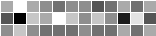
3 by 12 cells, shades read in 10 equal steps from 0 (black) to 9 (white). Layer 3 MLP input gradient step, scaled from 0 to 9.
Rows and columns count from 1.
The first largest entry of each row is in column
2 5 2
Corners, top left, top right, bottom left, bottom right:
6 6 5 6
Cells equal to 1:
1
